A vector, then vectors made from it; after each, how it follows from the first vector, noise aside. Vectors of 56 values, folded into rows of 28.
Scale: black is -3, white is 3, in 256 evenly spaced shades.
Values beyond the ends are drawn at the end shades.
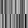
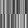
negated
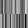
copied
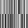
sign-scrambled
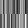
negated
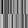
reversed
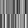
negated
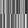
negated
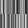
negated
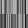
sign-scrambled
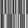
sign-scrambled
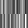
negated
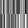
negated
